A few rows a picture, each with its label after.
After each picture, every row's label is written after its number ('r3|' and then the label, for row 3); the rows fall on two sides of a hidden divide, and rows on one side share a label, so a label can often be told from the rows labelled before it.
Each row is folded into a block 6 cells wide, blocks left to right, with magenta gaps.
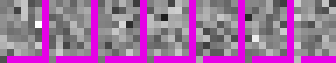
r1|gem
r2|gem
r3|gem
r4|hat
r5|gem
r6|gem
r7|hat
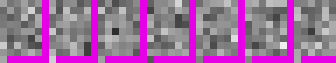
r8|gem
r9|gem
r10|gem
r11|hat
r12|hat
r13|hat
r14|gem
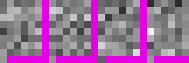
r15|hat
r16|gem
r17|hat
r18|gem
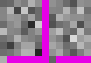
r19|gem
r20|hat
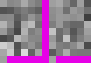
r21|hat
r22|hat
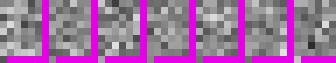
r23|gem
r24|gem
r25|gem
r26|hat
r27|gem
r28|hat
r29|hat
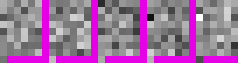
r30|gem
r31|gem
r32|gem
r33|gem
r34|hat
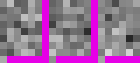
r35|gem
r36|gem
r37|gem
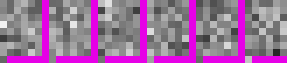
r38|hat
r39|gem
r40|hat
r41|gem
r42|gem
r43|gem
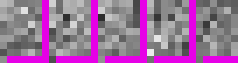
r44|hat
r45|hat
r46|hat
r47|gem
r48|gem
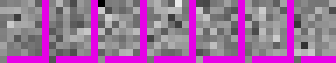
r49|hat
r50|hat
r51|gem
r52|hat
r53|gem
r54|gem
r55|gem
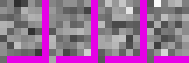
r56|gem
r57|hat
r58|gem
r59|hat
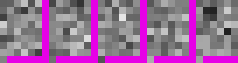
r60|gem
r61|gem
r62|gem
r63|gem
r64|gem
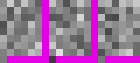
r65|hat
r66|hat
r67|hat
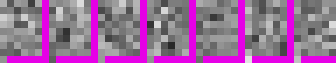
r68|gem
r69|hat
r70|hat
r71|hat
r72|hat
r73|gem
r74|gem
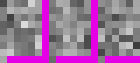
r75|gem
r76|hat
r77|hat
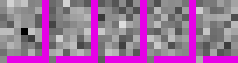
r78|hat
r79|gem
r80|gem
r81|gem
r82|gem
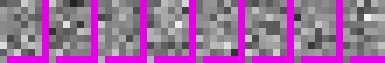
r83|hat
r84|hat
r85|gem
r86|gem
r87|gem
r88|gem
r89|hat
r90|gem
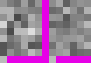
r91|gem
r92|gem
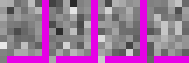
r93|hat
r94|gem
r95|gem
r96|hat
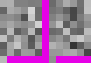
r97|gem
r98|gem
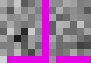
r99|hat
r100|hat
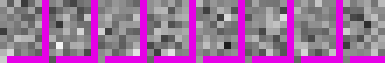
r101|gem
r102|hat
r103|gem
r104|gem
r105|gem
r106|gem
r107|hat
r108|gem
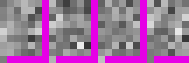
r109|hat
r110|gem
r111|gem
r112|hat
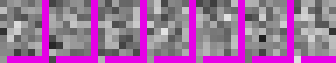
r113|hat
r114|gem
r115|gem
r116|hat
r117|gem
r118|gem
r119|gem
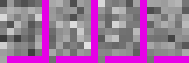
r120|hat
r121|hat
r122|hat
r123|hat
